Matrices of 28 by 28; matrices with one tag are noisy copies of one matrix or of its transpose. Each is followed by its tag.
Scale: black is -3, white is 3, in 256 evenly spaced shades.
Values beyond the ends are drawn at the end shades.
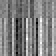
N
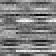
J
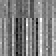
N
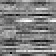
J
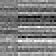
N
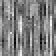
J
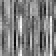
J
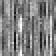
J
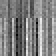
N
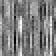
J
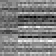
N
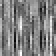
J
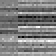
N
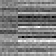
N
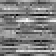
J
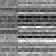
N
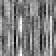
J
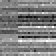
N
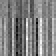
N
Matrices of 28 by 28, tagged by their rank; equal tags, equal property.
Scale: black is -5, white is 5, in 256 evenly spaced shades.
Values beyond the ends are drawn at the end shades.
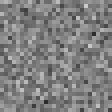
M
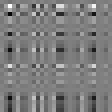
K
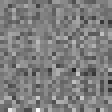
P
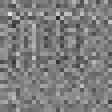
P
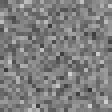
M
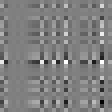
K
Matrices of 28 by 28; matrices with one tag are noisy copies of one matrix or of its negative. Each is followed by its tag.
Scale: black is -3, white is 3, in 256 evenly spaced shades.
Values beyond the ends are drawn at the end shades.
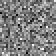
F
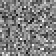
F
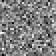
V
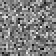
F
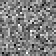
F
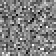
F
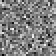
V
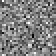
V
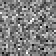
F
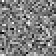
V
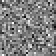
V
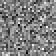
F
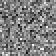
F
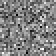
F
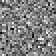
V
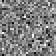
V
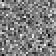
V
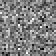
F
